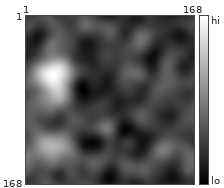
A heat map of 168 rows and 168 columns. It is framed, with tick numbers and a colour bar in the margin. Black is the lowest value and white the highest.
Neither half mirrors the other. Overall the values sit about 30% of the way up the scale. Two bumps rise from the field. No lone cell stands out from its neighbours.
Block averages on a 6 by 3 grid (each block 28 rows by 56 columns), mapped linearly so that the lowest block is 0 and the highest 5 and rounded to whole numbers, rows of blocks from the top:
1 1 0 / 3 1 0 / 5 0 1 / 2 1 1 / 4 0 1 / 2 1 1
